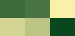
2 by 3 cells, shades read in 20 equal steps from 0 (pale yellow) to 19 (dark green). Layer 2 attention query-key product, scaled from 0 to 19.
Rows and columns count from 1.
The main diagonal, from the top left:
15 5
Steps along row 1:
down down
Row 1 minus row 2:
12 9 -19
